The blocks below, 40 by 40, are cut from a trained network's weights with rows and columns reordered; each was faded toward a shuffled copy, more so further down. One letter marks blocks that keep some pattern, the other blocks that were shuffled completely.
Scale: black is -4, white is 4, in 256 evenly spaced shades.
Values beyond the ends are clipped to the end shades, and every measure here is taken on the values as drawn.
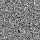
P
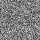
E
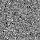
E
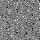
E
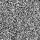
P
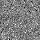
P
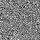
P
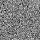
E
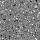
P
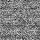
E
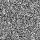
P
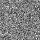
E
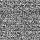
E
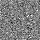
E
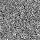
P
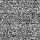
E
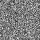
P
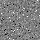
P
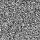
E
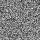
P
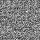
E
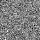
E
